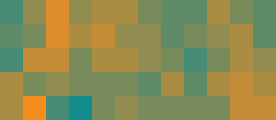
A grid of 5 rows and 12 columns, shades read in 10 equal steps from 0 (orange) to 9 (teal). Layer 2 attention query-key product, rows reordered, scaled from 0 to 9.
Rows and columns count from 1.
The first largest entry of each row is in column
1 1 1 7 4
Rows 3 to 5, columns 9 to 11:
7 5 3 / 6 3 2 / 5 5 2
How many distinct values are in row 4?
5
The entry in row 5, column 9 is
5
